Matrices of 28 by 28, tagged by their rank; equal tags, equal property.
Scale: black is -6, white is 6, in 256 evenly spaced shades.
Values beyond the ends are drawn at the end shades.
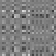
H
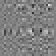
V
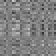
H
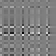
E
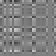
E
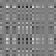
E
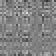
V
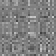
V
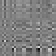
H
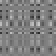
E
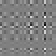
E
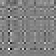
H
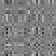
V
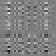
H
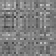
V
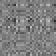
V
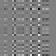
E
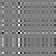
E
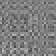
V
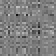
V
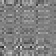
V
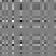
E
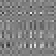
H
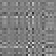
H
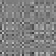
H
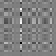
E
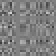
H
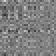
V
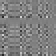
H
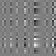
E
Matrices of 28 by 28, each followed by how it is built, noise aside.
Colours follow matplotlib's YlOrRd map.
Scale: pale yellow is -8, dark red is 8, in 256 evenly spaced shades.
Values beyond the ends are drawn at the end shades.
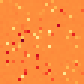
sparse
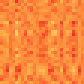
low rank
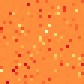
sparse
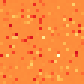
sparse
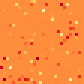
sparse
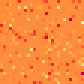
sparse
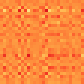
low rank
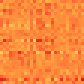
low rank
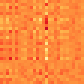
low rank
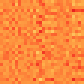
low rank
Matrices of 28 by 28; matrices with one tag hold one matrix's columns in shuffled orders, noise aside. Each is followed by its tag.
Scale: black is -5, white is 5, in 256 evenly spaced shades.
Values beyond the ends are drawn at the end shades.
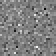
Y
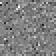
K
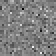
Y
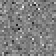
K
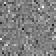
K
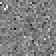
K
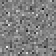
Y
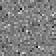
Y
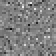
K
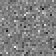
Y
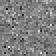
Y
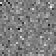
K
